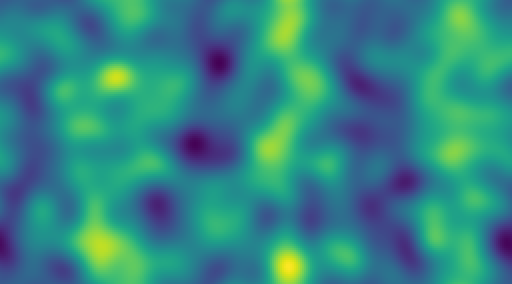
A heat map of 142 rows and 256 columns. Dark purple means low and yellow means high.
No lone cell stands out from its neighbours. The ninth with the lowest average is the bottom right. The field is smooth, with broad soft blobs. Stripes running up and down repeat 3 times from left to right.
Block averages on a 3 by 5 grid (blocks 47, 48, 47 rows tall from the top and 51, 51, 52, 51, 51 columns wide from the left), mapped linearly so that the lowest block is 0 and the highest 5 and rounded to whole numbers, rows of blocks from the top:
23305
23305
23303
